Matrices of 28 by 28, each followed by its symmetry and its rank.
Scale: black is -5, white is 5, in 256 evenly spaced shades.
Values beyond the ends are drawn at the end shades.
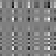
neither, rank one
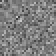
symmetric, full rank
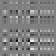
neither, rank one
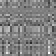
neither, rank three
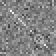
symmetric, full rank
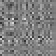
neither, rank three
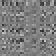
neither, rank three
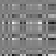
neither, rank one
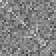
symmetric, full rank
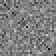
symmetric, full rank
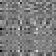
neither, rank three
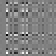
neither, rank one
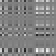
neither, rank one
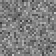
symmetric, full rank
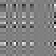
neither, rank one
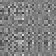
neither, rank three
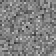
symmetric, full rank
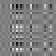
neither, rank one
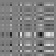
neither, rank one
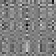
neither, rank three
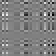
neither, rank one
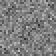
symmetric, full rank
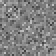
symmetric, full rank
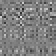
neither, rank three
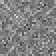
symmetric, full rank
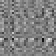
neither, rank three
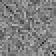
symmetric, full rank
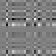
neither, rank one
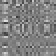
neither, rank three
